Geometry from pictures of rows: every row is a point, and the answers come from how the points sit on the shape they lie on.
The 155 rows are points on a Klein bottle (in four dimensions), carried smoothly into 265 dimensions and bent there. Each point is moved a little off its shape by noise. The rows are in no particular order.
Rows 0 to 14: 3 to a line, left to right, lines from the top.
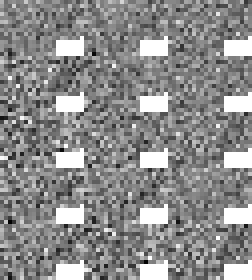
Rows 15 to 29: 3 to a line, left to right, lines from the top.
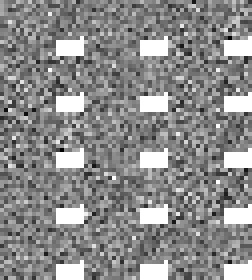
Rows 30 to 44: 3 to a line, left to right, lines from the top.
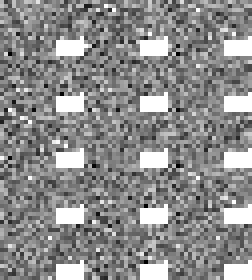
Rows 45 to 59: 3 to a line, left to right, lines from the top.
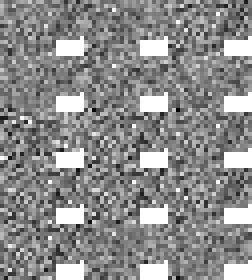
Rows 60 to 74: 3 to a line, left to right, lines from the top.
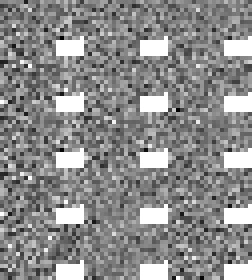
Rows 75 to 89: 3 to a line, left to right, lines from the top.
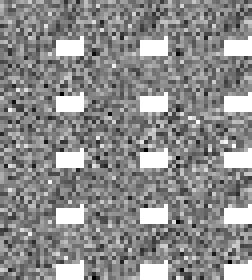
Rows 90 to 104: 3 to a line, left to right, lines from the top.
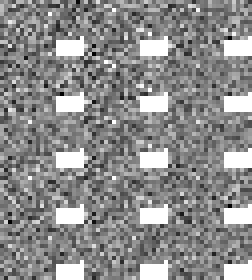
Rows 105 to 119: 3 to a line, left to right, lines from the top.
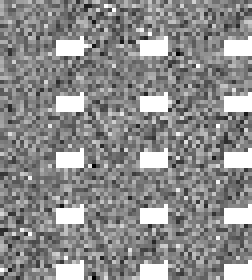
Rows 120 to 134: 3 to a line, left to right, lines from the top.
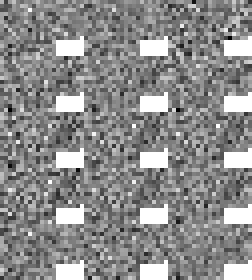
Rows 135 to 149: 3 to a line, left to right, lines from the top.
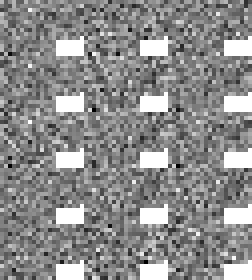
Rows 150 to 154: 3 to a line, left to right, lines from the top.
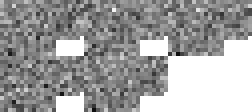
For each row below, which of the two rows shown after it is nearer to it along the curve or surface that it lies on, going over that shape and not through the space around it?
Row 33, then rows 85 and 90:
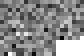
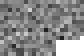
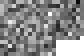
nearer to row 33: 85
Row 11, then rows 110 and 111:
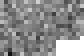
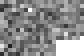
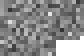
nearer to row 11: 110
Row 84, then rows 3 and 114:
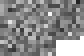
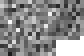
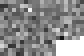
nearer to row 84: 3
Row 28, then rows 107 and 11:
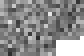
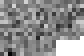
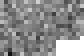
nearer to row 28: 107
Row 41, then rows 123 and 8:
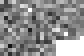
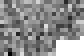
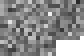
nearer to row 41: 123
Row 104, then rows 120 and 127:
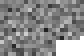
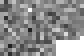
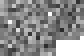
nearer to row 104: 127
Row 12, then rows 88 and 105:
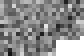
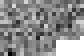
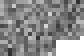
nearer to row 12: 105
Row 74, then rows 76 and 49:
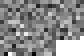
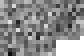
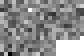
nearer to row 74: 76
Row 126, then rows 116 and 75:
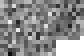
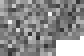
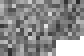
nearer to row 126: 116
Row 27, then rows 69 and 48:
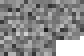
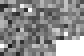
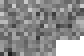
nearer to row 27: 69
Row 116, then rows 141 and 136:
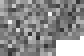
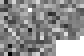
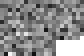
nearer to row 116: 136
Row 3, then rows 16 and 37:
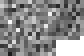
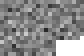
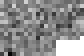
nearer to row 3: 37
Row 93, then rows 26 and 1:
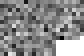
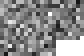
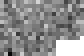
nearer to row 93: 26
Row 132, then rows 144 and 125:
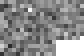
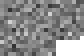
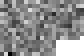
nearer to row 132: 125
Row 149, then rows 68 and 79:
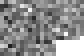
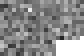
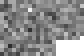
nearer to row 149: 79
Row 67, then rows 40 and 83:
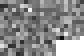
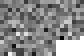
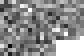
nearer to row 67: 40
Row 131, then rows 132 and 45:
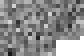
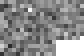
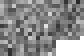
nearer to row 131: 45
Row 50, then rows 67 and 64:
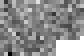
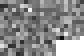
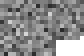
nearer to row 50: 67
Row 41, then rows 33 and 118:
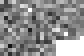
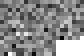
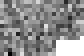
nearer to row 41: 118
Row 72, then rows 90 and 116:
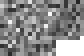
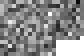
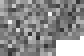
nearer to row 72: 90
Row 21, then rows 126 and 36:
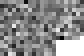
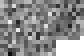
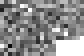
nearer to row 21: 36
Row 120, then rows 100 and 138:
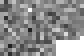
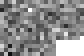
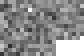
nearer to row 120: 138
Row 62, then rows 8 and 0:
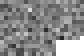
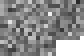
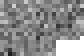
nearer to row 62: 8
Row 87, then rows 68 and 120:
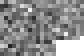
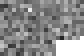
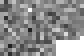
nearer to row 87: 120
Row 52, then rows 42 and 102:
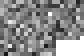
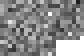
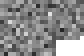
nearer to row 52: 102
